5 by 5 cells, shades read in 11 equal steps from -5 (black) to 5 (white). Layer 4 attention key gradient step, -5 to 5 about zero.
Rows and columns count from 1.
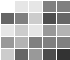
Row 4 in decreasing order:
2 1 0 0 0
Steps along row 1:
down same down same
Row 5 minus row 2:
4 -1 -2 0 -2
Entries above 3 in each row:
3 0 2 0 0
